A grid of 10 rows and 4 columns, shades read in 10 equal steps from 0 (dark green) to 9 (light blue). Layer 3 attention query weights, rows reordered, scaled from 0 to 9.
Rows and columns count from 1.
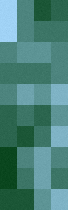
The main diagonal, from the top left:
9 4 5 4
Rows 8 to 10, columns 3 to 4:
6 4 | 6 3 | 5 7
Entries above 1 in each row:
3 4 4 4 4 4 3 3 3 2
